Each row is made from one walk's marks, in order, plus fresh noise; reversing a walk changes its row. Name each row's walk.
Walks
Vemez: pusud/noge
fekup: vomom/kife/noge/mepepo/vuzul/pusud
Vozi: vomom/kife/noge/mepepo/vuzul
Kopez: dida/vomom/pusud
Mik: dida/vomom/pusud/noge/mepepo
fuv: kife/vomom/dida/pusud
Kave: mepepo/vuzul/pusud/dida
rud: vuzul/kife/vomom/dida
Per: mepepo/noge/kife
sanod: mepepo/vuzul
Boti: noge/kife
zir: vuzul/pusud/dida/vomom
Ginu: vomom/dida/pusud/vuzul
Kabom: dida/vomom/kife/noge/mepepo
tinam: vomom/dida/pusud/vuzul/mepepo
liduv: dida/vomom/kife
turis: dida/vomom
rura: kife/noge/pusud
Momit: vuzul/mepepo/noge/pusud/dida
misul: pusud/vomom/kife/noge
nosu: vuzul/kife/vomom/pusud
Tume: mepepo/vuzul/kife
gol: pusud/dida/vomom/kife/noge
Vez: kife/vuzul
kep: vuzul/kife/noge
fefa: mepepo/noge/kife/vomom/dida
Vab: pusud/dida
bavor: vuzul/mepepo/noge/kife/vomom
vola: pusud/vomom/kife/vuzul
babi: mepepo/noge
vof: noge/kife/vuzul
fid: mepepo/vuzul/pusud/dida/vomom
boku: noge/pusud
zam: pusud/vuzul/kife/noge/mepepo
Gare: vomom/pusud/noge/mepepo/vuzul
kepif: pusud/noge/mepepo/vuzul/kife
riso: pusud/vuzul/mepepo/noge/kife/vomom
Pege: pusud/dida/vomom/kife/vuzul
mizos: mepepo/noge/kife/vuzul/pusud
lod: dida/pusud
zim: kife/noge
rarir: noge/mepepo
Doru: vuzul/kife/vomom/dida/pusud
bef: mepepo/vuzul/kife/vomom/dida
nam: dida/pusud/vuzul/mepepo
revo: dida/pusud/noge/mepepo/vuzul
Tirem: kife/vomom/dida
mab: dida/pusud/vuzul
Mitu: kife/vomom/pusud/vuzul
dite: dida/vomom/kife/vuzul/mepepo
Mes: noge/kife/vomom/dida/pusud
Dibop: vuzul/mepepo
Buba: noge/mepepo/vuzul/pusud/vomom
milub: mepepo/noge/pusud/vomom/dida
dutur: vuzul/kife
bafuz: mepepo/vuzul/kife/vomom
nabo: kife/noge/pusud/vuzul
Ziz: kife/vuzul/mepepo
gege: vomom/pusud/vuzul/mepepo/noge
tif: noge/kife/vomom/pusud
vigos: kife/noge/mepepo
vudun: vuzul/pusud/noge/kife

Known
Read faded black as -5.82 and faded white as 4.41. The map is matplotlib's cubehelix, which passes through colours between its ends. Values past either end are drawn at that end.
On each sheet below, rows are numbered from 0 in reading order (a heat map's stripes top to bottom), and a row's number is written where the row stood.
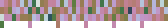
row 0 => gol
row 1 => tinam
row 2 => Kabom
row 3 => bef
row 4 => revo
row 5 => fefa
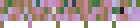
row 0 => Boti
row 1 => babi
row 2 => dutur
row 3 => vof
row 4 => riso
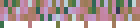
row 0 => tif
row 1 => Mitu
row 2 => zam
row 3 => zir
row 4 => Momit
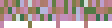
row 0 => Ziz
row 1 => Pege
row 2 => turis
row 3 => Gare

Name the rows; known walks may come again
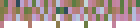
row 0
Dibop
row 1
Kabom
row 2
kepif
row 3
vola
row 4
turis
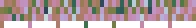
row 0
gege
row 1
nam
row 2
dite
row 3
nosu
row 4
bavor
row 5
bafuz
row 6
rarir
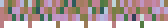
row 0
Mitu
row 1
nabo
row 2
dutur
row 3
lod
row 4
Ginu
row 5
gol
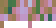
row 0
Buba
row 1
Vez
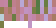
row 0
Vemez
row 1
Kave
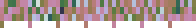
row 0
vof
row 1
tinam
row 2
Momit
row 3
Vab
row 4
vigos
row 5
Mik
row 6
zir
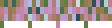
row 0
boku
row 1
zam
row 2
Tirem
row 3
kep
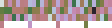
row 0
Gare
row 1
Per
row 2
bef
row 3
fekup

